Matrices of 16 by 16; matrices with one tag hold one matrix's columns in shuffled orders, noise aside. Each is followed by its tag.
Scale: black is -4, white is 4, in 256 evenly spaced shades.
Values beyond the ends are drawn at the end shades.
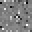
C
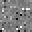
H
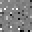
H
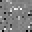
H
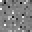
C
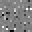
H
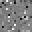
C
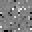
H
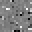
H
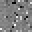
C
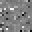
H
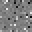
C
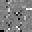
H
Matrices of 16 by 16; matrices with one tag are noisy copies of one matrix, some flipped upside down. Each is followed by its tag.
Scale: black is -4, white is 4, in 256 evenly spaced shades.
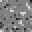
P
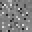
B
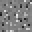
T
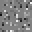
T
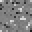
P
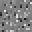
T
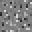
T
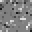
P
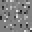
T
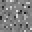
T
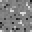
P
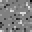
P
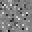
B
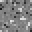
P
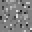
T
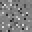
B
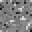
P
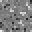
P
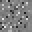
B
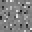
T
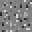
T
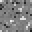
P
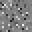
B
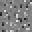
T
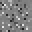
B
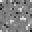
P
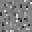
T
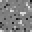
P
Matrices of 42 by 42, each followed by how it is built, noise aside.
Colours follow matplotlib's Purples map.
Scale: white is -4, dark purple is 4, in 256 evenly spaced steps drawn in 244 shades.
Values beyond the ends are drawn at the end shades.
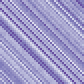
Toeplitz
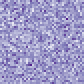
noise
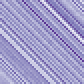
Toeplitz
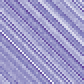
Toeplitz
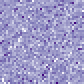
noise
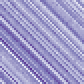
Toeplitz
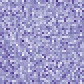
noise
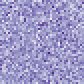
noise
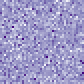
noise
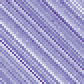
Toeplitz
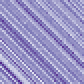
Toeplitz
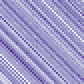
Toeplitz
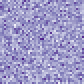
noise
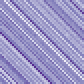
Toeplitz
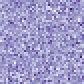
noise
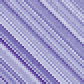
Toeplitz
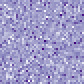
noise
